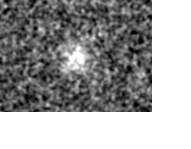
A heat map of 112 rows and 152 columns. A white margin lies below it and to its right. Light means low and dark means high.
Ninth with the lowest average: centre. Stripes: none. Slope: none. Seam: none. Grain: blotchy. Dips: one, in the centre.
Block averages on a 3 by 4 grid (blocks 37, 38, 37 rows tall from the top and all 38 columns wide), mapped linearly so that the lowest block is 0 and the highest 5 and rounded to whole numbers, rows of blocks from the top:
4334
4104
5434
